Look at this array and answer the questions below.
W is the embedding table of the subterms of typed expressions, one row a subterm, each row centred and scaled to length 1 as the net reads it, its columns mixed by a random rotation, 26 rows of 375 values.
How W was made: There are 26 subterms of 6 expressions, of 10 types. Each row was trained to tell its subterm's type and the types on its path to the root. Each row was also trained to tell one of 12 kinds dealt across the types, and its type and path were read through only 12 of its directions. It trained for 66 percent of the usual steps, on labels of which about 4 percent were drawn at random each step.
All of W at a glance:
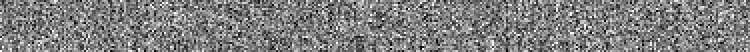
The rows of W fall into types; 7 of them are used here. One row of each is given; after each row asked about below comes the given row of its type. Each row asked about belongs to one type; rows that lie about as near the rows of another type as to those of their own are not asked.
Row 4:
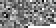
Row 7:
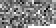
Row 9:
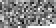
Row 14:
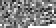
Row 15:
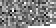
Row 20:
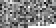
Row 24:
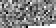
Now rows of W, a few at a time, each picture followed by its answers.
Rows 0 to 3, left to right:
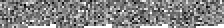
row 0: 7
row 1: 15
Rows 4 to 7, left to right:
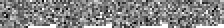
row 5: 14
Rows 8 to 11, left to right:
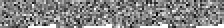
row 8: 9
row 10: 15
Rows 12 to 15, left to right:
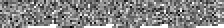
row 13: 9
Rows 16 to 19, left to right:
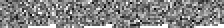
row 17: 7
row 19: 15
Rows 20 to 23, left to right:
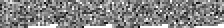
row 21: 20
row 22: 24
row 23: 14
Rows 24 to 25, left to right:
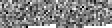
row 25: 20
